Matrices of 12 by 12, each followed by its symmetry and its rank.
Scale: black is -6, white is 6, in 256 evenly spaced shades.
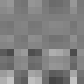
neither, rank one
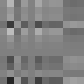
neither, rank one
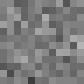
neither, full rank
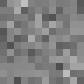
neither, full rank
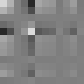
symmetric, rank one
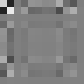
symmetric, rank one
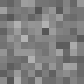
neither, full rank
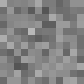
neither, full rank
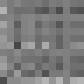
neither, rank two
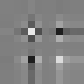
symmetric, rank one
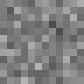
neither, full rank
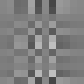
neither, rank one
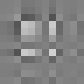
symmetric, rank one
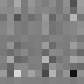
neither, rank two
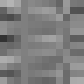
neither, rank two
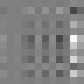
neither, rank one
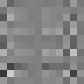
neither, rank two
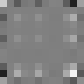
symmetric, rank one
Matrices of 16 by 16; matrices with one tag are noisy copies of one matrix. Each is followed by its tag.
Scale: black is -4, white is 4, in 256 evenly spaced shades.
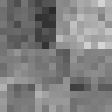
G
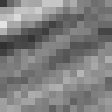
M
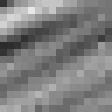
M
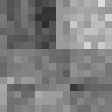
G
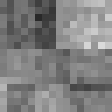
G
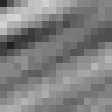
M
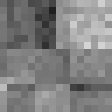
G
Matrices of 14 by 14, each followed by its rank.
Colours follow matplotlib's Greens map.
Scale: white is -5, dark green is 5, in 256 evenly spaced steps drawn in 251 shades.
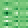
one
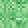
three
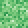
full rank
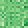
three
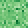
three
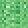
three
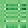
one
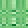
one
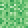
three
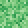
full rank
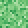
full rank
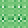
one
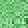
three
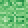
three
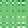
one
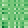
one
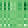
one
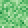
full rank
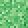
full rank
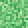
full rank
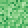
full rank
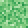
full rank
